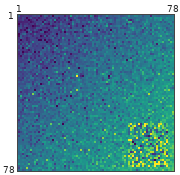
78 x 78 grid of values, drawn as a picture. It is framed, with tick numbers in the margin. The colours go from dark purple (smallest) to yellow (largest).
The grain is fine, like static. Values rise toward the bottom right. The top left is the ninth with the lowest average. Neither half mirrors the other. An odd patch, rougher than its surroundings, sits in the bottom right.
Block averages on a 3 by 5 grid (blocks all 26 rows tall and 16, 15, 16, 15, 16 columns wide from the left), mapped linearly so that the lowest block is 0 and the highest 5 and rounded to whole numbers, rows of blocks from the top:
0 1 1 2 3
1 2 2 3 4
2 3 4 4 5
